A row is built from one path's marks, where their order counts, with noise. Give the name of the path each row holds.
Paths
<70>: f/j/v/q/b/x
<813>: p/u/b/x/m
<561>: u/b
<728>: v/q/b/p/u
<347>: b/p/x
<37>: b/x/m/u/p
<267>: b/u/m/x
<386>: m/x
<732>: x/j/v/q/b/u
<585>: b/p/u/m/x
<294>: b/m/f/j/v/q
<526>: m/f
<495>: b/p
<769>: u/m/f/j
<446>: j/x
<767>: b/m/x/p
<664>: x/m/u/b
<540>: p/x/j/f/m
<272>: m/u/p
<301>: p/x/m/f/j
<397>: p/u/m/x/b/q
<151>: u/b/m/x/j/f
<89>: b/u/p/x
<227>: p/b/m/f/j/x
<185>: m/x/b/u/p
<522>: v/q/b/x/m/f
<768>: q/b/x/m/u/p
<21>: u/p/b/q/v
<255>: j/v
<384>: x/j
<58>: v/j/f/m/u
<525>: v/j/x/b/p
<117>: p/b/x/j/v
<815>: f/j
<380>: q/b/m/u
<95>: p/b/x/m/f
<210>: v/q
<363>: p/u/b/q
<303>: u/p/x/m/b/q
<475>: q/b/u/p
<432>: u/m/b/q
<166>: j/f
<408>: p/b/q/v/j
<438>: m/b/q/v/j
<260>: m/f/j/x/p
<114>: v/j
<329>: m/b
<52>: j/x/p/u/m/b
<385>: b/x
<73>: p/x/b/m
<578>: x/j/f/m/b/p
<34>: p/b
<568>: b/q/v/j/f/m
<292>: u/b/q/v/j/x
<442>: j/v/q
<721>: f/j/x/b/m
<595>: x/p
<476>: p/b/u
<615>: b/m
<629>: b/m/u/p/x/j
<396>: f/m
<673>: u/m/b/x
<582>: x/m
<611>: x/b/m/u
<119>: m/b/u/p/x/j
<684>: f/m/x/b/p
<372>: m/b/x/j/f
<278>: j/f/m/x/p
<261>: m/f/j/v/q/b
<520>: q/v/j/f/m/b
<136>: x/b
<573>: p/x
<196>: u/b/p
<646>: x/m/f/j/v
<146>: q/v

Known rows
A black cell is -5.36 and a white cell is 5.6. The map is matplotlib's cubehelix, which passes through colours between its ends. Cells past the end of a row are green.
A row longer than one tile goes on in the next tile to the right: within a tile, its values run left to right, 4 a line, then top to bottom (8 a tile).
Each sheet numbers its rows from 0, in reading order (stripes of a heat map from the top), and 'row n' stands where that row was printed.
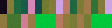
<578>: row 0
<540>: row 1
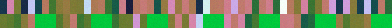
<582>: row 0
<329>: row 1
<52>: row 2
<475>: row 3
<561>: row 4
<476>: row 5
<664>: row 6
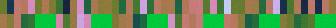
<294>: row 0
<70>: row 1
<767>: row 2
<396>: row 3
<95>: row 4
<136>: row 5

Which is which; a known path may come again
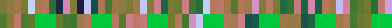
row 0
<329>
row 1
<582>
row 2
<526>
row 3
<768>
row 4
<629>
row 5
<37>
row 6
<573>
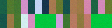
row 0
<442>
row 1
<684>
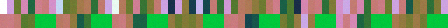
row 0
<363>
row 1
<95>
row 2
<476>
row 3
<664>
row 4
<585>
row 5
<278>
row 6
<196>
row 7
<540>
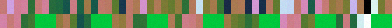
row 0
<561>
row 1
<385>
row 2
<294>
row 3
<260>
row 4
<611>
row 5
<21>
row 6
<146>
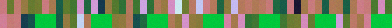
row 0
<89>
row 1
<255>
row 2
<767>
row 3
<272>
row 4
<151>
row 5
<52>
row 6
<396>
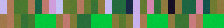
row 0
<73>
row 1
<117>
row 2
<166>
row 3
<578>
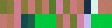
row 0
<267>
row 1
<475>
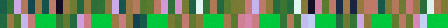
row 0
<525>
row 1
<732>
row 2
<495>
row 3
<185>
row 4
<261>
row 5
<522>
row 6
<446>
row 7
<380>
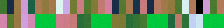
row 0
<70>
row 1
<813>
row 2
<136>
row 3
<210>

